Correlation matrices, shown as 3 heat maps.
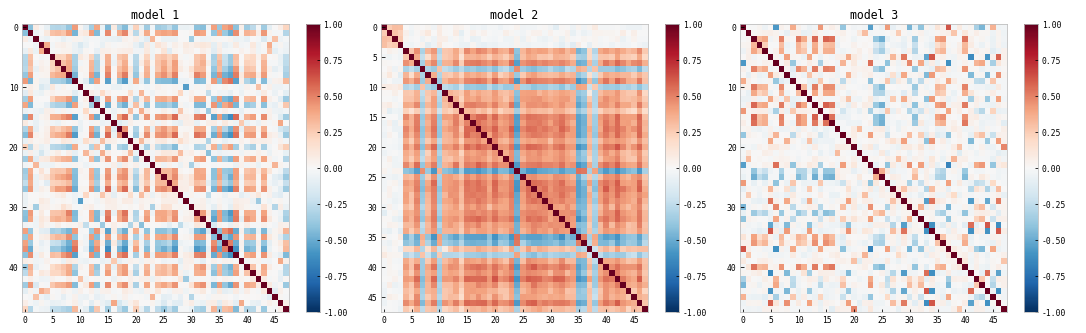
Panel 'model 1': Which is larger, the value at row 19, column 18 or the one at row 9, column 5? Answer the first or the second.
the first
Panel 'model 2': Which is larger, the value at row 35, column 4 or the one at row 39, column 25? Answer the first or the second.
the second
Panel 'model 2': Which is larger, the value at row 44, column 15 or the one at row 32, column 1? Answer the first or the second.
the first
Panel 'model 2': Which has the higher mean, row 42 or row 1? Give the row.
42
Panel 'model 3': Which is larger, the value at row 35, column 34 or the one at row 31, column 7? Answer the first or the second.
the first
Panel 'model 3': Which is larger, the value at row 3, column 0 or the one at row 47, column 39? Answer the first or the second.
the second
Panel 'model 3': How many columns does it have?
48
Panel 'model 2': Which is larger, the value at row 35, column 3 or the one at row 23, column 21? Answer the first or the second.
the second
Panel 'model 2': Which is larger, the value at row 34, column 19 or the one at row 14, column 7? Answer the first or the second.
the first
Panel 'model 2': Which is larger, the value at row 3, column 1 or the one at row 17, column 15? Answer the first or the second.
the second
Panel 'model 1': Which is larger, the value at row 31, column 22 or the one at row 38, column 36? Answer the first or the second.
the first
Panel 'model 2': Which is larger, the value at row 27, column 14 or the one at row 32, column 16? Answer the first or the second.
the second
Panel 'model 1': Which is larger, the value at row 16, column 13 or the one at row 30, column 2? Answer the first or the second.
the first
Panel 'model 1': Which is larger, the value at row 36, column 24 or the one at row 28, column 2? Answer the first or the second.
the second
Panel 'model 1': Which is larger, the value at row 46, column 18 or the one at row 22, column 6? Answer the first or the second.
the second
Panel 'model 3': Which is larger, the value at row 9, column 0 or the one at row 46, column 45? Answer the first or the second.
the first
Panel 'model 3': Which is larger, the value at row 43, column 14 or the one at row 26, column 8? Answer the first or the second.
the second
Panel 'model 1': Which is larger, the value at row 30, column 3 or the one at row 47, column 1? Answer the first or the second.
the first
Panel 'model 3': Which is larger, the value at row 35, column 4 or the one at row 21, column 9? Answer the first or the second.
the first
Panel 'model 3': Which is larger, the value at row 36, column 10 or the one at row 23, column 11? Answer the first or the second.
the first
